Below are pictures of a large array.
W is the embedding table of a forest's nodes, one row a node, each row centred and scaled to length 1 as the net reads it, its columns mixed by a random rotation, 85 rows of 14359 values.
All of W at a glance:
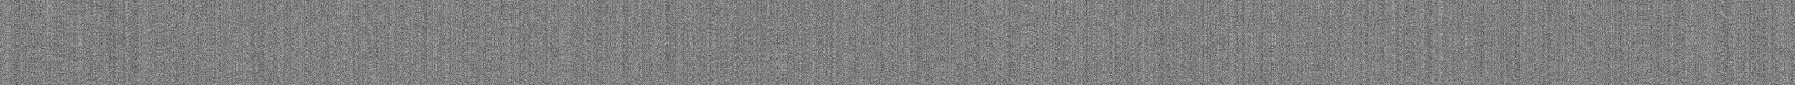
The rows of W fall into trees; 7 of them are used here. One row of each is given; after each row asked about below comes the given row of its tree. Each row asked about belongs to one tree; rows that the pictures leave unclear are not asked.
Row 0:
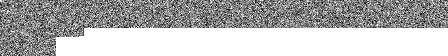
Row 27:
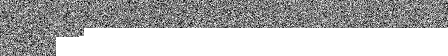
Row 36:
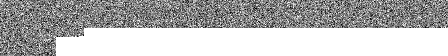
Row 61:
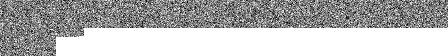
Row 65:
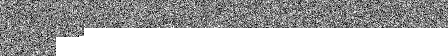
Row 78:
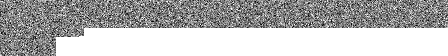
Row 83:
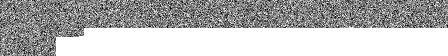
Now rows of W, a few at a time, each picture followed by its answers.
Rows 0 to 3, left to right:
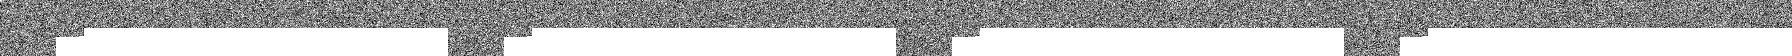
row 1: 83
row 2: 83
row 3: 0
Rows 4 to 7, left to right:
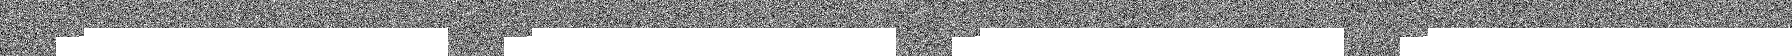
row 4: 78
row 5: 27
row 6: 27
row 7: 83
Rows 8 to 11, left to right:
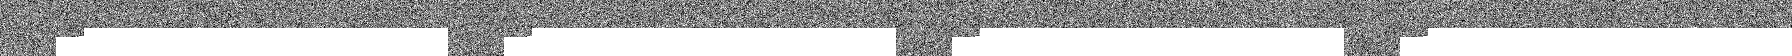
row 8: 27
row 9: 65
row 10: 83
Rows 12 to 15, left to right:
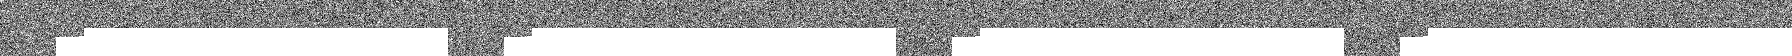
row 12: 0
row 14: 83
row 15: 78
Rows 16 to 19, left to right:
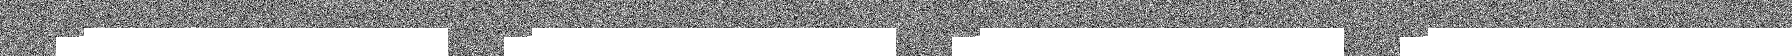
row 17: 61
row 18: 61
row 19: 78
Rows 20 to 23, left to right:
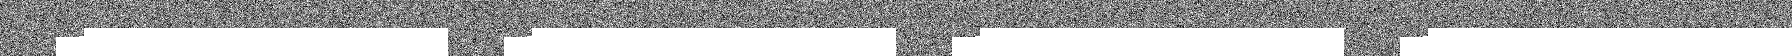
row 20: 0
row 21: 61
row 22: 65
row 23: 36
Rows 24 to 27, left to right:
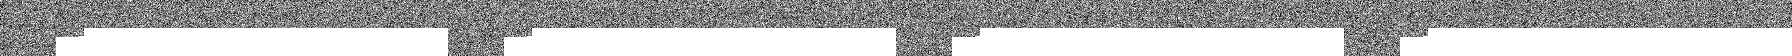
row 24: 0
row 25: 0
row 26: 65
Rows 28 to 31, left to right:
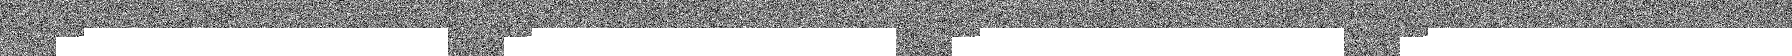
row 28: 27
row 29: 83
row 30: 36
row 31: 65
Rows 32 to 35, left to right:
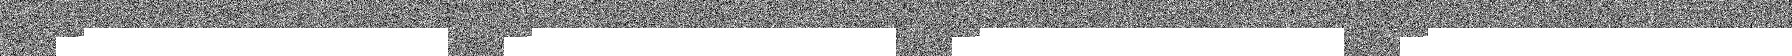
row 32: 27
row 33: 83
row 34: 83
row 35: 61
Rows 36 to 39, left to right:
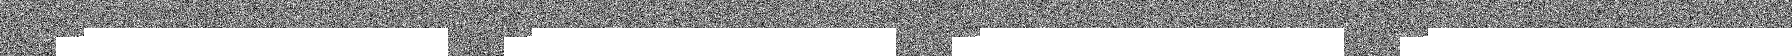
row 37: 65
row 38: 61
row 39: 61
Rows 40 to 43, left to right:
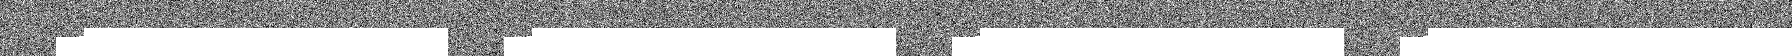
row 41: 36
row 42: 61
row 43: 61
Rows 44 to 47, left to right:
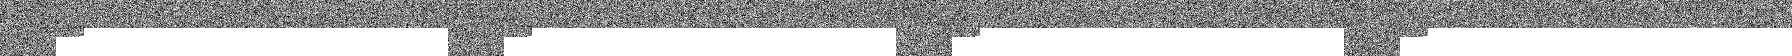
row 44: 61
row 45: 65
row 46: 65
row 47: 83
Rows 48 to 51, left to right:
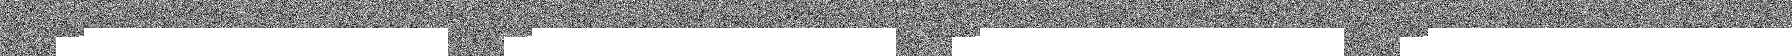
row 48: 36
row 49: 61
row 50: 0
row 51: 36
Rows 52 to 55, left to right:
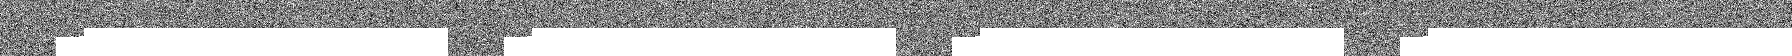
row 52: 36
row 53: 83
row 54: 65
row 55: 27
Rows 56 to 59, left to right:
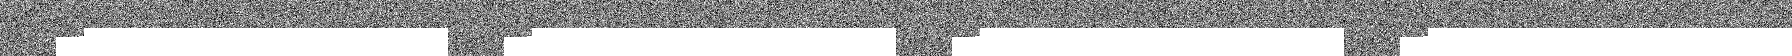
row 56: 36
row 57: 83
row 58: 83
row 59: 83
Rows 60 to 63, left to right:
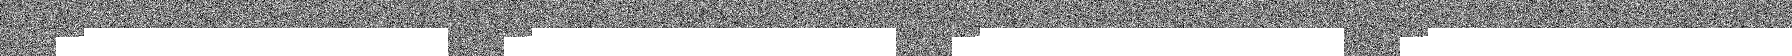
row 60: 0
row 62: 65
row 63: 36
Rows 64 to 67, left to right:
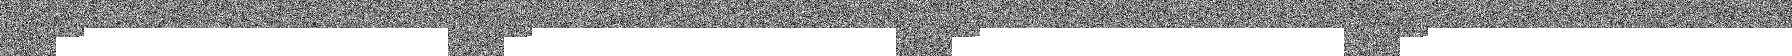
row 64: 65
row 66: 83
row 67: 65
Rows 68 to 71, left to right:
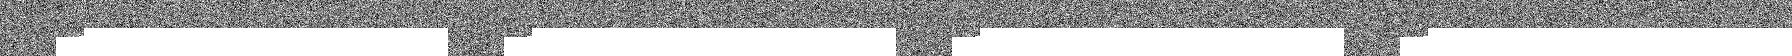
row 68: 61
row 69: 65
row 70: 65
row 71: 0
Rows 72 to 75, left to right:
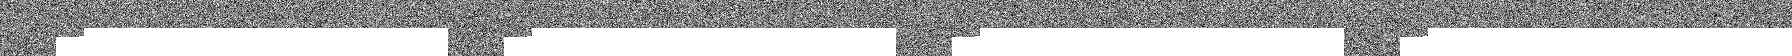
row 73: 36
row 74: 0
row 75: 36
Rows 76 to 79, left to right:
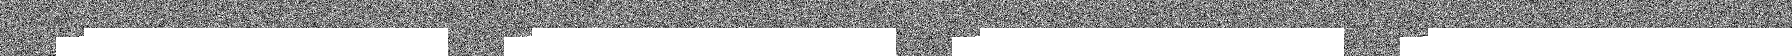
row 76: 65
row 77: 61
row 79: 0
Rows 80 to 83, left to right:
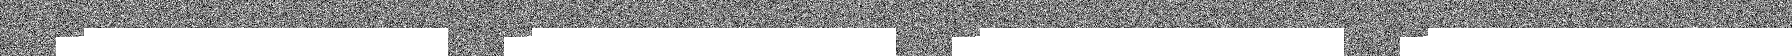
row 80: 0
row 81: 61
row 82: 78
